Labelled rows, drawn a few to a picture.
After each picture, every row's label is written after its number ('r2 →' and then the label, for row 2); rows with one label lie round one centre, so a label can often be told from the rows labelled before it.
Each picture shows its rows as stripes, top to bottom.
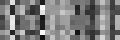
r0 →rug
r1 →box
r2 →box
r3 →rug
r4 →rug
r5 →rug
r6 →box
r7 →rug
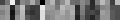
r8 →rug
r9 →box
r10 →box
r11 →box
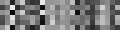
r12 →box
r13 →rug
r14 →box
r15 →rug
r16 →rug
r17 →box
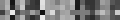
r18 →box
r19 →box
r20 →rug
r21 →box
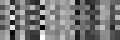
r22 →box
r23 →rug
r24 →box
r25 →rug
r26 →box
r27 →rug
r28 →box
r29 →box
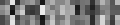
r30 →rug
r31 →box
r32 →box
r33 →rug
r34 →rug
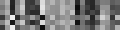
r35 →box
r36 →box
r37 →box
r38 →rug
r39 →box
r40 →rug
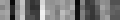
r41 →box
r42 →box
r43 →box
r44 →box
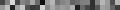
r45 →rug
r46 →box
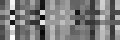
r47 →rug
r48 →rug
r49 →box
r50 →rug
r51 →box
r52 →rug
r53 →rug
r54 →rug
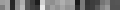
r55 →box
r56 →box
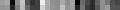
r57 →box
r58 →box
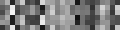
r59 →box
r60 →rug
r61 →rug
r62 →box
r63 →box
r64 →rug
